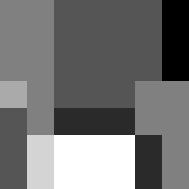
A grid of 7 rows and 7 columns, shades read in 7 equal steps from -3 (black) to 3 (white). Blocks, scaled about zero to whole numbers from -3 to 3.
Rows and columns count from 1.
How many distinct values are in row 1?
3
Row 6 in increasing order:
-2 -1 0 2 3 3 3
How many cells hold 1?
1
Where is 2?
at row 6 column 2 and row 7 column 2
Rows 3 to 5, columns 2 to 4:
0 -1 -1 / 0 -1 -1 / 0 -2 -2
